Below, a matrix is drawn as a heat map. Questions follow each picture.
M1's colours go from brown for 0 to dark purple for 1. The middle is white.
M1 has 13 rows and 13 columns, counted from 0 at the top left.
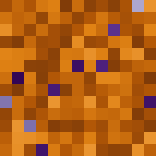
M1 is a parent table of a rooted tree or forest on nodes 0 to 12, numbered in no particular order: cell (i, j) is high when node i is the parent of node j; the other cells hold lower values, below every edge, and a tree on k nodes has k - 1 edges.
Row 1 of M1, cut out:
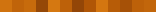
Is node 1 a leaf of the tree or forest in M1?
yes
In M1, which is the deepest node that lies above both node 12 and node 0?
8
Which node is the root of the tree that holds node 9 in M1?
10
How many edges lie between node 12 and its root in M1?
2
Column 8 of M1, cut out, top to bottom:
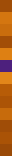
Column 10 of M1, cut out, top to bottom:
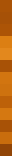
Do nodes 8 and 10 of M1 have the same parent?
no
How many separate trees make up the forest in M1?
3
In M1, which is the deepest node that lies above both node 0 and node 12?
8
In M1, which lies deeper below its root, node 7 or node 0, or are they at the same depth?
node 0
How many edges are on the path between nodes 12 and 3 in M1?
1
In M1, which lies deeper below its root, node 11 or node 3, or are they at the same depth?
the same depth
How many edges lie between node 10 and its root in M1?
0
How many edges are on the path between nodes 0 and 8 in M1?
1
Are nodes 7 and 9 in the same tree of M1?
no
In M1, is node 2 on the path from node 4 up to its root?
no
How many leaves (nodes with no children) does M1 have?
5
